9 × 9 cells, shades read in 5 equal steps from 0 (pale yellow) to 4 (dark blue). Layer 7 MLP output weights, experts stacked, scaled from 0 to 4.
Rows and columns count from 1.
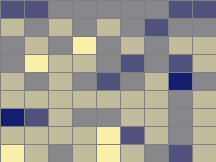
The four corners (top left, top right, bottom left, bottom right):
3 3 0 1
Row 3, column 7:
2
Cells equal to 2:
28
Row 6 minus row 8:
0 0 0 0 1 -2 0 0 0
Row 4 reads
2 0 1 1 2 3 2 3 1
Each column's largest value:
4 3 2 2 3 3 3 4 3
